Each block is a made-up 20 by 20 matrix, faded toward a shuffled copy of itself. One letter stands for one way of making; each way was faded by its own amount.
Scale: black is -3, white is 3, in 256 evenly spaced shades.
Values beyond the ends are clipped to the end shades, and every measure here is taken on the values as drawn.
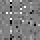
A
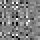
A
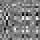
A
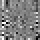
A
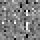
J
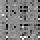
A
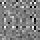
A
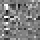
A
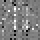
A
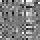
A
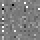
J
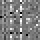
A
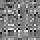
A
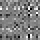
A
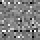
J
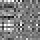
A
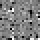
J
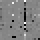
A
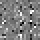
J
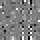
A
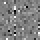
J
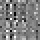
A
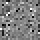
J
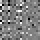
A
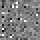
J
